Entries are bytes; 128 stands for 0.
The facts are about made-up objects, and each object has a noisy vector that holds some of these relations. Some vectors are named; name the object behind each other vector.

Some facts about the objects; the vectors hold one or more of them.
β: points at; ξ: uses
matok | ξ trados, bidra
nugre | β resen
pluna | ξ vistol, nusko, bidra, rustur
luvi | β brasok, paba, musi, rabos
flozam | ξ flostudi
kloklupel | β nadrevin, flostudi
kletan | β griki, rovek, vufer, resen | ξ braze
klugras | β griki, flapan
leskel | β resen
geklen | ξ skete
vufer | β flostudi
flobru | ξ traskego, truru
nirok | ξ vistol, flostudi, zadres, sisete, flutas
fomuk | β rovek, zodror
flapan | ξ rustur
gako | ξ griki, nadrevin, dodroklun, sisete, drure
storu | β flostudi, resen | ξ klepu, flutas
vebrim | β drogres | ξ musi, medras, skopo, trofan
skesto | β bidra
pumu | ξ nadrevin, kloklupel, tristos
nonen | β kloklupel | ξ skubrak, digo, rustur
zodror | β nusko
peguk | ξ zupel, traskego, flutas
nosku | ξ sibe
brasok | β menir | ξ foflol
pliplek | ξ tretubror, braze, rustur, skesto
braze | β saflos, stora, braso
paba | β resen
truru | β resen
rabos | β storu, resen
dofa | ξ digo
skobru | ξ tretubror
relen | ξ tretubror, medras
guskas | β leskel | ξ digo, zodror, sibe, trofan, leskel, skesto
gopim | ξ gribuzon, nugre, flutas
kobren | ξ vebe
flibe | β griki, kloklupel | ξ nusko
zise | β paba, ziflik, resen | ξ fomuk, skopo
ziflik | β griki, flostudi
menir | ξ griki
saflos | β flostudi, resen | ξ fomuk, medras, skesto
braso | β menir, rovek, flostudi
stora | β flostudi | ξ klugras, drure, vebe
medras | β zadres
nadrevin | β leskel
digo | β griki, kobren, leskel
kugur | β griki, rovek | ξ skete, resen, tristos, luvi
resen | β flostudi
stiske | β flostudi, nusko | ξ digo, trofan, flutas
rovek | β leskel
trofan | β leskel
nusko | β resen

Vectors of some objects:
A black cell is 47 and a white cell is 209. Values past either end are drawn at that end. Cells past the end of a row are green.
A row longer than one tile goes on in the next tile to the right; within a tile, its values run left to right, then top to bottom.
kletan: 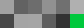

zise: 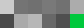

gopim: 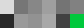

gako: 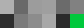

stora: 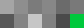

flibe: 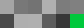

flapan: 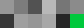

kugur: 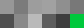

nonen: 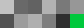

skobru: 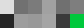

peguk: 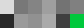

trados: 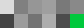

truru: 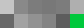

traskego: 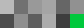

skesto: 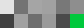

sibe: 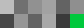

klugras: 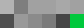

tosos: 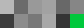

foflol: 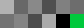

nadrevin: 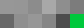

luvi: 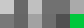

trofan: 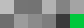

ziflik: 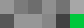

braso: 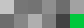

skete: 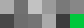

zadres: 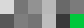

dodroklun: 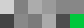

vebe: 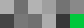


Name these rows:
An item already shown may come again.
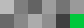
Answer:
vufer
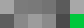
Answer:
rabos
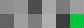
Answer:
leskel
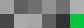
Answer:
kletan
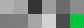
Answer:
flostudi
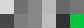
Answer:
drogres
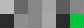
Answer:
pluna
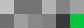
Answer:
trofan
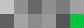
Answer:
zodror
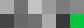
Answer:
skete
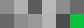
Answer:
griki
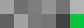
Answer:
fomuk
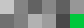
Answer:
paba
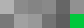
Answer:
nugre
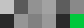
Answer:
vebrim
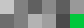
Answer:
paba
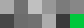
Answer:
skete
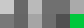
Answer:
luvi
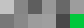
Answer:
nusko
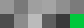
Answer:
kugur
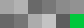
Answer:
resen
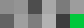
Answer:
leskel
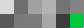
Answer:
sisete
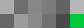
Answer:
braze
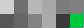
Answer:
tristos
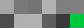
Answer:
flibe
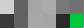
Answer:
geklen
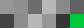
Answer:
kobren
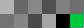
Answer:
foflol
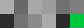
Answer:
pumu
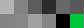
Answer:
brasok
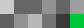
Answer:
stiske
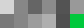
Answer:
musi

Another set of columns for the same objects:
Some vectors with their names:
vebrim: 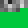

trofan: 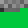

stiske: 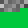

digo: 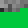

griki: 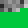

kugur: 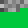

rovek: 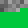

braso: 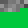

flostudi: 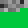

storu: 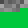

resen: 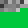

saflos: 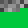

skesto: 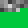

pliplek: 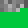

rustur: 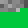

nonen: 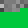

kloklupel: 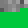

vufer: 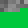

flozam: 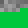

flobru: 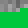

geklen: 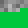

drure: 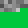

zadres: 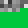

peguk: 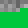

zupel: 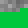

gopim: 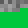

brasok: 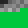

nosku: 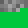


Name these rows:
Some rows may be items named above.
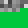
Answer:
zadres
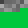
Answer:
storu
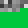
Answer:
zadres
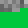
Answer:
nadrevin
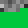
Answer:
kletan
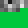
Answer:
vebrim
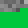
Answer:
nugre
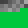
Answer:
rabos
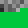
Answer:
leskel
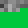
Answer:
foflol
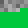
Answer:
pumu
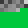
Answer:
stora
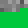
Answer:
kloklupel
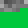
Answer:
truru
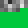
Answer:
vebrim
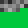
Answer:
zise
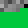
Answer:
braze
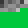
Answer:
menir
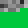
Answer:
flostudi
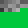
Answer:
flapan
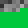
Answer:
musi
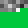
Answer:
bidra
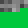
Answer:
klugras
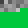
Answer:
gako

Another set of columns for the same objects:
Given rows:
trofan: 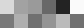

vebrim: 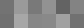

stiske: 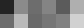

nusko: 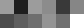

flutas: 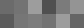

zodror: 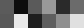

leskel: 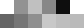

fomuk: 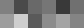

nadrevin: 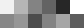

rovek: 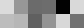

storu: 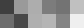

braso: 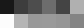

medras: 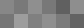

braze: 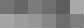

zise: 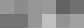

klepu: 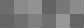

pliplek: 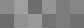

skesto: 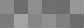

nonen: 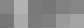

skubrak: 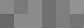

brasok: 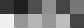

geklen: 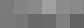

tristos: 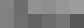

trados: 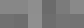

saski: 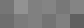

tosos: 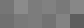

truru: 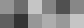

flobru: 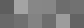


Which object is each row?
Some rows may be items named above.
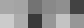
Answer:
kugur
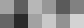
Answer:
paba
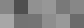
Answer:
luvi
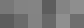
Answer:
zadres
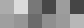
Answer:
flibe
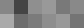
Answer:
luvi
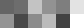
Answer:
resen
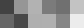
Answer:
storu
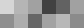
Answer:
digo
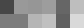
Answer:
saflos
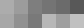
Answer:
kletan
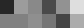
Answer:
flostudi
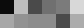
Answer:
stora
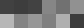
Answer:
menir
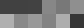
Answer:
menir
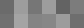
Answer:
vebrim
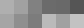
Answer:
kletan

